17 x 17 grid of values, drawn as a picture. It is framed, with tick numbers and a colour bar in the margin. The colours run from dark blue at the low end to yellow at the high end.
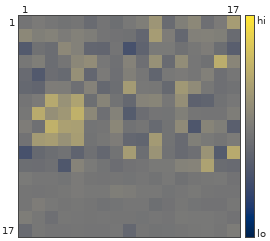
Histogram: skewed, a long tail of high values. Seam: horizontal, 70% of the way down, the bottom part calmer. Slope: none. Odd patch: higher, in the middle left. Ninth with the highest average: middle left. Mirror symmetry: none.
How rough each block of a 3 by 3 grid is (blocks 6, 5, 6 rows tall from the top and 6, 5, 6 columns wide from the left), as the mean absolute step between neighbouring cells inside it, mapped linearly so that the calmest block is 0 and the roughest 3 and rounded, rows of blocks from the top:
222 / 322 / 000
